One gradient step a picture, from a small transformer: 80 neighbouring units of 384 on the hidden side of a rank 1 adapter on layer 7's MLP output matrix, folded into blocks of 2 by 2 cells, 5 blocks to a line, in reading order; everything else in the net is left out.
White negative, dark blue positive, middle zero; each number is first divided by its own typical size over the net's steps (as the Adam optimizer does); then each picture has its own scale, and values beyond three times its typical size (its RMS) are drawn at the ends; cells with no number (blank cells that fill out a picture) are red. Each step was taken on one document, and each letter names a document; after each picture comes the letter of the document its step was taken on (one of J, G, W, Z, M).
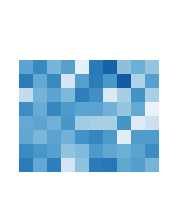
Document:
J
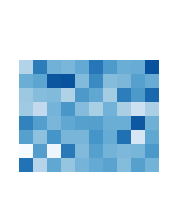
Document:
J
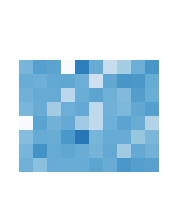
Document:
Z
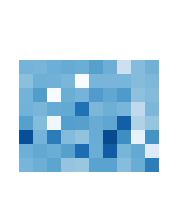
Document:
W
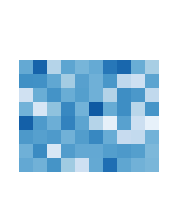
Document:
J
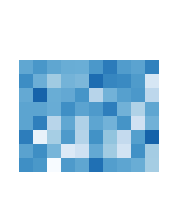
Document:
W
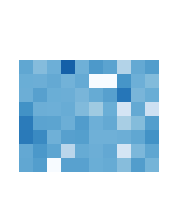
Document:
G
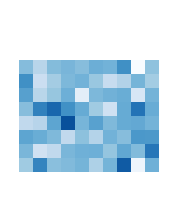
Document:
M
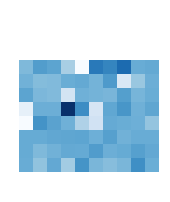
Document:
Z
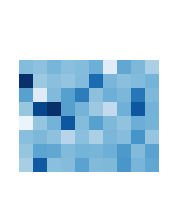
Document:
M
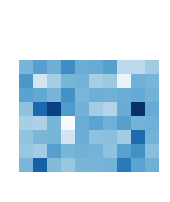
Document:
M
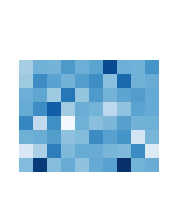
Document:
M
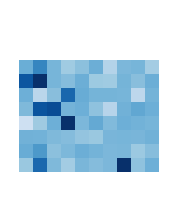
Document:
M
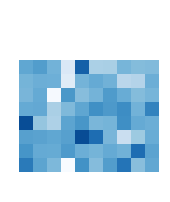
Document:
Z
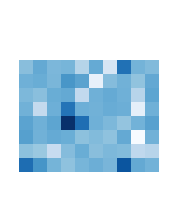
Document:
M
